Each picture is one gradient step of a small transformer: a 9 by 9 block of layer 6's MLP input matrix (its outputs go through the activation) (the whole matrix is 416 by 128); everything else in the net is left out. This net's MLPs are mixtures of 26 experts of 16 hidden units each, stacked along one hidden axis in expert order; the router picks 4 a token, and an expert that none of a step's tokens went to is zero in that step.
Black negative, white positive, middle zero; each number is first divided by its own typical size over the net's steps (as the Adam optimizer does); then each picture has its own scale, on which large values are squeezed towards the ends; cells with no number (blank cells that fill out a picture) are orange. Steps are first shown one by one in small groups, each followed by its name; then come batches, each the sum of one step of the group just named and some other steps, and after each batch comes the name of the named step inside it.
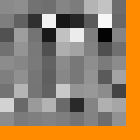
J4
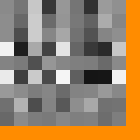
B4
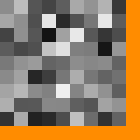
J4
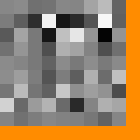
J4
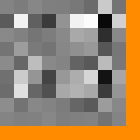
J4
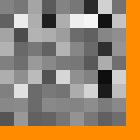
B4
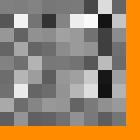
J4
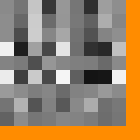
B4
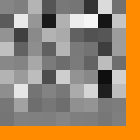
B4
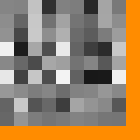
B4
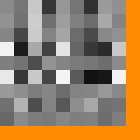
B4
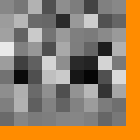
B4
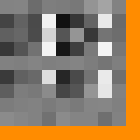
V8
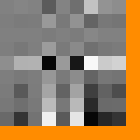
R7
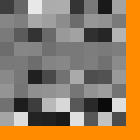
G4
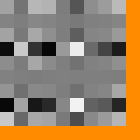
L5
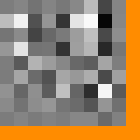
R7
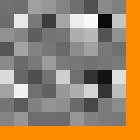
G4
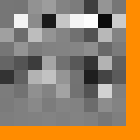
R7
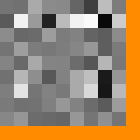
G4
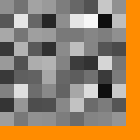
L5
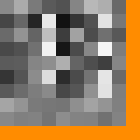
V8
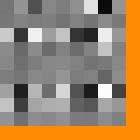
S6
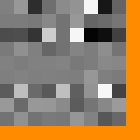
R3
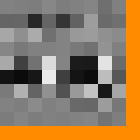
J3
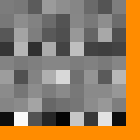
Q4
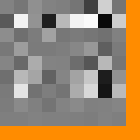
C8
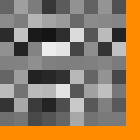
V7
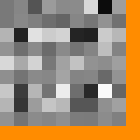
S6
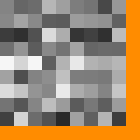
Q4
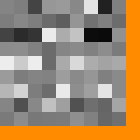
R3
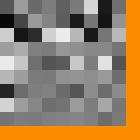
R3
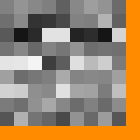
Q4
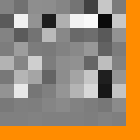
C8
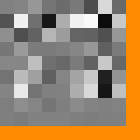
C8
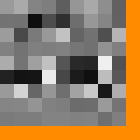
J3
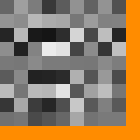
V7
